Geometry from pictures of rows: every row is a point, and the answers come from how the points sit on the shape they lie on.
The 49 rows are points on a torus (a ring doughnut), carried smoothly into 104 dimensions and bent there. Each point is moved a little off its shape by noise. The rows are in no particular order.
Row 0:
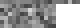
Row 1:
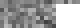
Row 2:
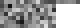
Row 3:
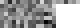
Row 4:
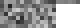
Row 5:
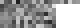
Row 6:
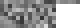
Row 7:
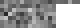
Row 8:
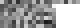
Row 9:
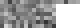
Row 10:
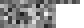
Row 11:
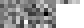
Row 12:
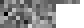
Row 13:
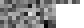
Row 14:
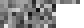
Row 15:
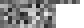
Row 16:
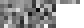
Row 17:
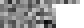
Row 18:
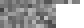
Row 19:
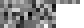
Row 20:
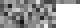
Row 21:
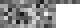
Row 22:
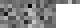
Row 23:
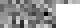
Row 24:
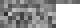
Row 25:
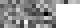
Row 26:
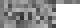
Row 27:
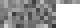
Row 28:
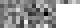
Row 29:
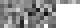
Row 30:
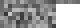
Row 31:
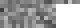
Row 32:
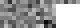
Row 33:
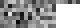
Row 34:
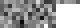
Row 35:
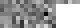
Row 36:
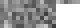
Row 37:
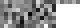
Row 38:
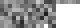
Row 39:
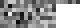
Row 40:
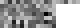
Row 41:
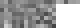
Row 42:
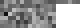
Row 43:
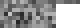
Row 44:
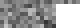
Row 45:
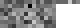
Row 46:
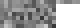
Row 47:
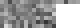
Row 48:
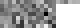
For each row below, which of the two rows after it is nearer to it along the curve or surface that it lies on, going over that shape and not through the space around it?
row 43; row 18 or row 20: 20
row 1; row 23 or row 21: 23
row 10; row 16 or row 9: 9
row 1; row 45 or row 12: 45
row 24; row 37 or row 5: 37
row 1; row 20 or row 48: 48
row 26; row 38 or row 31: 38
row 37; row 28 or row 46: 28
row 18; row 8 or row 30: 8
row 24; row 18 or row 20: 20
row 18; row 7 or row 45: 45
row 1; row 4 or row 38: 38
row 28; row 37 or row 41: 37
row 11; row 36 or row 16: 16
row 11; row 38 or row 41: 38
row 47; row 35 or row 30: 35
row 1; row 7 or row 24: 7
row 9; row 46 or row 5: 46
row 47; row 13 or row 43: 13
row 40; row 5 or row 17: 5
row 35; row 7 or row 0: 0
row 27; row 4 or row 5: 4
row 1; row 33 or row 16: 16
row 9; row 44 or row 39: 44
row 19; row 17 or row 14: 14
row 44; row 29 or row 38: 38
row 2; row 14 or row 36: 36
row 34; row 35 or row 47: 35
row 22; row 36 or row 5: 5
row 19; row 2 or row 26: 2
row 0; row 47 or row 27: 47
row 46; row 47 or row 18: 47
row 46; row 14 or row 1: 14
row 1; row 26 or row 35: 35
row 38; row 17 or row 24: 24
